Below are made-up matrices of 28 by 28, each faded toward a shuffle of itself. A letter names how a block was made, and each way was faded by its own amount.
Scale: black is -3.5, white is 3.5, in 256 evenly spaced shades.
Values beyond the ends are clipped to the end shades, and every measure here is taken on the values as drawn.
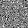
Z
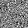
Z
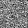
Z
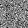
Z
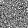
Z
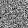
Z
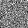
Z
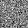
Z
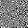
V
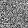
Z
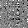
V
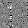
V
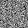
Z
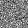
Z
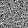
Z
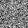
Z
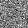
Z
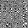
V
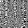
V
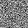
Z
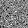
Z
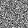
Z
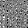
V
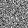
Z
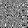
V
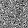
Z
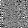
V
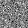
Z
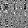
V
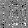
V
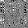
V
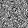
Z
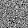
Z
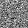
Z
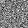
Z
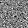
Z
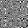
V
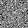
Z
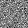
Z
